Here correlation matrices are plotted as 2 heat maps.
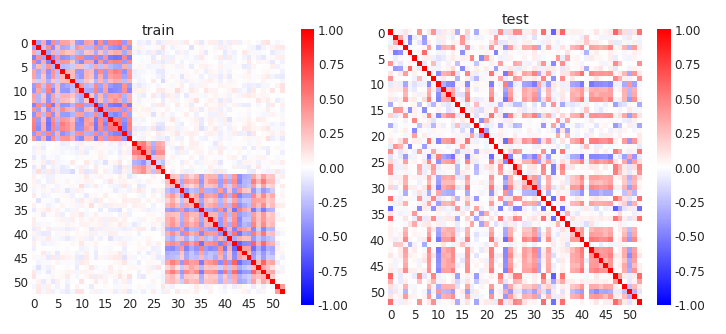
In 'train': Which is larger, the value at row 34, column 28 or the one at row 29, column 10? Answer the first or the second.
the first
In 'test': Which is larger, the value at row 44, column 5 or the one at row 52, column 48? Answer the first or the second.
the second
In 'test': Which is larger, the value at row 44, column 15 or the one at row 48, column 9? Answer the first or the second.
the second
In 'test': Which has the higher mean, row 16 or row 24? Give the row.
16
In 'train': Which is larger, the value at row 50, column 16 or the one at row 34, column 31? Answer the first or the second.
the first
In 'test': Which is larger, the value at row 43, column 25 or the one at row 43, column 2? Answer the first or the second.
the first
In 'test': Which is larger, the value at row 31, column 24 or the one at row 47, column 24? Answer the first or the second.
the first
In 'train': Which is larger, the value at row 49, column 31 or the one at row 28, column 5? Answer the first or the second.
the second
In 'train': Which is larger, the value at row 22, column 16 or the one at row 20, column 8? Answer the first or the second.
the second
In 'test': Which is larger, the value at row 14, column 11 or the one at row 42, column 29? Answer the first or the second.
the second
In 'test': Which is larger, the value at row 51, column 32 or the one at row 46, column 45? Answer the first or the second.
the second
